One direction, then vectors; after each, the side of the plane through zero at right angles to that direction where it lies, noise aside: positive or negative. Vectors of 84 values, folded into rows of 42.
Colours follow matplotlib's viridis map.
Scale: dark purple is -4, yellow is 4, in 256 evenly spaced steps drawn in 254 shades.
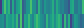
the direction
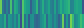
negative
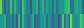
negative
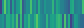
positive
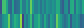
positive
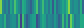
negative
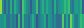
negative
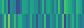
negative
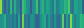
negative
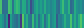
negative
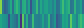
negative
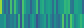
negative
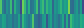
negative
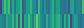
positive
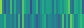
negative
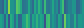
positive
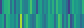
positive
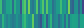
negative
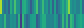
negative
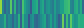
negative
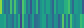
negative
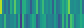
negative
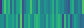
positive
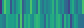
positive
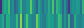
positive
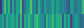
positive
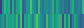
positive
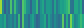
negative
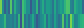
negative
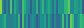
negative
